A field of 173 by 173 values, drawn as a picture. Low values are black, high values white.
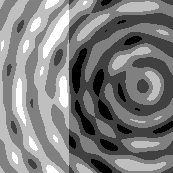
Overall the values sit about 50% of the way up the scale. The ninth with the highest average is the top left. Concentric rings centre on the middle right. The left part is higher, up to a seam about 40% of the way across.
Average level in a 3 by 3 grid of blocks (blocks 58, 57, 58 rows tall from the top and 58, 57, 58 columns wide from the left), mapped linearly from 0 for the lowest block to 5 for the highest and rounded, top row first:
5 2 1 | 4 0 1 | 4 0 1
